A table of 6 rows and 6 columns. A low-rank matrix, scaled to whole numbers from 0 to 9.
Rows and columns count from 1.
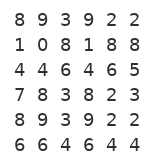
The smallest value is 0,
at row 2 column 2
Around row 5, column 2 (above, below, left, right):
8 6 8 3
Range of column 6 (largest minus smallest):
6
